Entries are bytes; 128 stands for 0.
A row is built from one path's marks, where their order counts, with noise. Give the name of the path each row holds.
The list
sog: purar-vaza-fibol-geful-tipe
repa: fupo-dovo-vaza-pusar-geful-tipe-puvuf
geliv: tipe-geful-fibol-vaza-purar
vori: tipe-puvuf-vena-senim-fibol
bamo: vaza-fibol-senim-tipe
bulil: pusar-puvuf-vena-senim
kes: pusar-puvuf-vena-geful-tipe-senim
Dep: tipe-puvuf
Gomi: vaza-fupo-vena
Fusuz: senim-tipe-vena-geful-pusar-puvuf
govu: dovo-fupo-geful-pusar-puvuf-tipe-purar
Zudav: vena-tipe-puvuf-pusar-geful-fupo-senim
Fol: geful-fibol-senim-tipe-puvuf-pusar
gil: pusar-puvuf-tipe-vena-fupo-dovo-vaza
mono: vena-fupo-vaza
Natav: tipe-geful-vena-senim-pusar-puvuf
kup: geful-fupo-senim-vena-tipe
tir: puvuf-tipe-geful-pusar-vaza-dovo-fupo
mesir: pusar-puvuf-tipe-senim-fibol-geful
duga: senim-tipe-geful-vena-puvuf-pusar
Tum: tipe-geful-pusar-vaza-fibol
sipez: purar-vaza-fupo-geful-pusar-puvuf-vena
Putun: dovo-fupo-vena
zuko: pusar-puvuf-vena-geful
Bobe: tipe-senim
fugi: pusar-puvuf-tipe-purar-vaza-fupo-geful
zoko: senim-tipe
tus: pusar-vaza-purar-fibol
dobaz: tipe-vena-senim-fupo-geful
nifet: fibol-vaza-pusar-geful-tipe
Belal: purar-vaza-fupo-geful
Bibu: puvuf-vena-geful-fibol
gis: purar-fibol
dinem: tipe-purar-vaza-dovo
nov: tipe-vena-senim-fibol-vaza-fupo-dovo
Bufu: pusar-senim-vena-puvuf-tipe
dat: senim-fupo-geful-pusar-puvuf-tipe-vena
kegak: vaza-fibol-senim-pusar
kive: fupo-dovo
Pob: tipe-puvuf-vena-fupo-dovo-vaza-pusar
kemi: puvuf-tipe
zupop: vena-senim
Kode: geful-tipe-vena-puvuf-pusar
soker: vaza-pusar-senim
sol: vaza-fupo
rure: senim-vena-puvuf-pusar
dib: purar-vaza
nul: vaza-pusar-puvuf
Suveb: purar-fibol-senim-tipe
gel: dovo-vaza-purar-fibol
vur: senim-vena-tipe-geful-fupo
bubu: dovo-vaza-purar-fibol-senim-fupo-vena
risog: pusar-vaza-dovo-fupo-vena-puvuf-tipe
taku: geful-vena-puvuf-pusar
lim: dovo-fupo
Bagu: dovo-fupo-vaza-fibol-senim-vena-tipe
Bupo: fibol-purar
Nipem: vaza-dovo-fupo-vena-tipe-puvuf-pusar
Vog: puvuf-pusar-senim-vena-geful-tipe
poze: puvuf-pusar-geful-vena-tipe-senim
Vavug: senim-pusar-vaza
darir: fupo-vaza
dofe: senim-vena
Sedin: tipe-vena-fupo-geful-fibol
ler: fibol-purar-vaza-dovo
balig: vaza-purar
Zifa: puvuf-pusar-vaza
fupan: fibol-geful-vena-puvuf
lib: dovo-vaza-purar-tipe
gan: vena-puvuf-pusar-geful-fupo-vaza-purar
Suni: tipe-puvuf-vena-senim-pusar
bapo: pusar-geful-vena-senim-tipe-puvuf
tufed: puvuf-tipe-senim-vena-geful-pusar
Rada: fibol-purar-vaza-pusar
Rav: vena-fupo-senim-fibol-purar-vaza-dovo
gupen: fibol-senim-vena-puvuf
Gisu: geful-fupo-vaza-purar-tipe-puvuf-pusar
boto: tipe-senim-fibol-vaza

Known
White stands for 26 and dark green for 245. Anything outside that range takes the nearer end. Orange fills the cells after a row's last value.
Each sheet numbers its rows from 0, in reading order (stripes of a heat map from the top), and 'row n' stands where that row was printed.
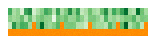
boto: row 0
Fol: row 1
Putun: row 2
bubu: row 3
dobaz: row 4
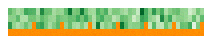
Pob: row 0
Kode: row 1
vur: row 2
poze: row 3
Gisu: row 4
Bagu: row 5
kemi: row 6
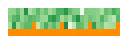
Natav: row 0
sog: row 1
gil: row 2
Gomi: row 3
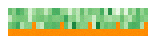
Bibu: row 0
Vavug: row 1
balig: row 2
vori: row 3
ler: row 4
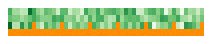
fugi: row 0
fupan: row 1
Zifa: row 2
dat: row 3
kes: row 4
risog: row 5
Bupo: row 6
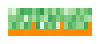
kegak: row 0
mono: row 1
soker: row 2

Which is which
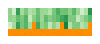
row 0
gis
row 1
sol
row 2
govu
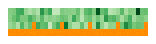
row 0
bapo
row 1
taku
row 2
Nipem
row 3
kup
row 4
Tum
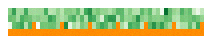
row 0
zoko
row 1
Suveb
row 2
sipez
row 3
lib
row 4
dib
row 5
dinem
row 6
Bufu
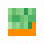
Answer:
Fusuz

